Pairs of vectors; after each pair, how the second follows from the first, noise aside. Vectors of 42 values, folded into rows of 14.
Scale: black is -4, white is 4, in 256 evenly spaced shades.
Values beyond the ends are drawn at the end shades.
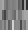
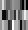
scaled up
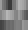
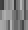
shuffled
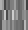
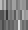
shuffled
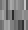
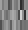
shuffled
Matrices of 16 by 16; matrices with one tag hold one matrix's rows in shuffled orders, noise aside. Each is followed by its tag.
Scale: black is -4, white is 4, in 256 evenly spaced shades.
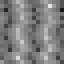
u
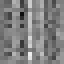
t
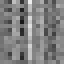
t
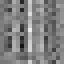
t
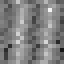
u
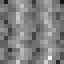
u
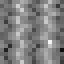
u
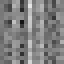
t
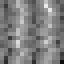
u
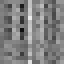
t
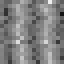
u
